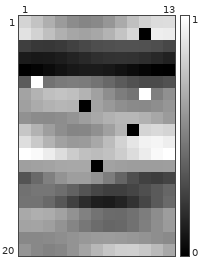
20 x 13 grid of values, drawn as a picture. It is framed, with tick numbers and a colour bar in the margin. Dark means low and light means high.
Six lone cells stand out: two far higher and four far lower than their neighbours. There is no overall slope. The grain runs across in streaks.
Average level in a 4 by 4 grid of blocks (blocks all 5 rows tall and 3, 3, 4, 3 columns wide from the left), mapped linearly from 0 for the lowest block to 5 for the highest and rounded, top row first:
1011
5434
5435
4323
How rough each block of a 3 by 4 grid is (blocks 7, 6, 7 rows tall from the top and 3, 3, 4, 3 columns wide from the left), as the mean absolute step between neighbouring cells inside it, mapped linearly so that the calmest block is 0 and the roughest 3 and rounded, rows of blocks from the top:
3 1 1 3 / 1 1 2 1 / 0 1 1 0
